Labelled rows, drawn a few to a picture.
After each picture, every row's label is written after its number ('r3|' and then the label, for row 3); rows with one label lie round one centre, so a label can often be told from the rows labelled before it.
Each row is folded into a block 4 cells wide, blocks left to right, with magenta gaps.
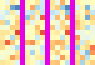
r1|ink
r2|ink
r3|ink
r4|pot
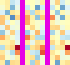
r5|pot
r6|pot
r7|pot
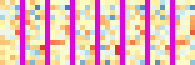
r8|ink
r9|pot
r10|ink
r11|pot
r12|pot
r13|ink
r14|pot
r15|ink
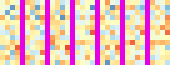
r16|pot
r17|pot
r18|pot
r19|ink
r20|pot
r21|ink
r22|ink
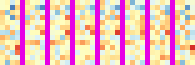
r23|pot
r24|ink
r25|ink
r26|ink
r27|ink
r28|ink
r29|ink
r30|pot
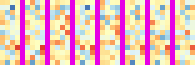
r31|pot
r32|pot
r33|ink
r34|pot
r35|ink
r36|pot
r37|pot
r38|pot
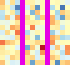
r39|ink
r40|pot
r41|pot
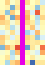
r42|pot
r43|pot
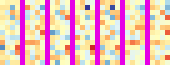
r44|pot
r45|ink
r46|pot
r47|pot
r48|pot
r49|ink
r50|ink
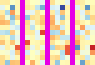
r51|pot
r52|ink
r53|pot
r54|pot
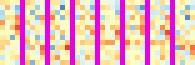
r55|ink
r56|pot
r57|pot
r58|ink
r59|ink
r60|ink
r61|ink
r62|pot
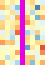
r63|ink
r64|pot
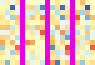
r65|pot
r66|ink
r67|pot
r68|pot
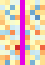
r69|pot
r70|pot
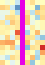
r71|ink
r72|pot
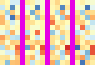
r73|pot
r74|pot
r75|pot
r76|pot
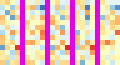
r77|pot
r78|ink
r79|pot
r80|pot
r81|ink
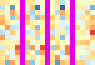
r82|pot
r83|pot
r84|pot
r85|ink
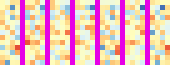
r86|pot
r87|ink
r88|ink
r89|ink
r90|pot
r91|ink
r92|pot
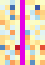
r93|pot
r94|pot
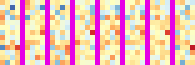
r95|pot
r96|ink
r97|pot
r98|ink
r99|ink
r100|ink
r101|ink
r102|pot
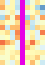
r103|ink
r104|ink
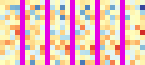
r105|ink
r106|pot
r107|pot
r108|pot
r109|pot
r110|ink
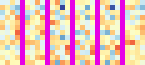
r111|ink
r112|ink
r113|pot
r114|pot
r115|pot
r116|ink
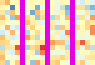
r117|pot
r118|pot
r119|ink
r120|ink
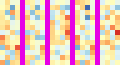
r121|pot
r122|pot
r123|ink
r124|pot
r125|ink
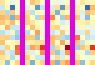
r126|pot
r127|pot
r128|pot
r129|pot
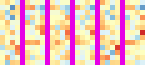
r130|pot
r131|ink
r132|ink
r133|ink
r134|pot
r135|ink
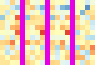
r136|ink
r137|ink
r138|ink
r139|pot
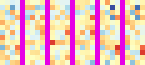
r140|pot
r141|ink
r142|ink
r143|ink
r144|pot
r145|pot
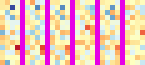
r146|pot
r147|pot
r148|pot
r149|ink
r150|pot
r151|ink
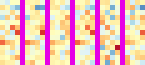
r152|ink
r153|ink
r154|ink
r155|ink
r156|pot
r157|ink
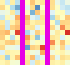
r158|ink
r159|pot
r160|ink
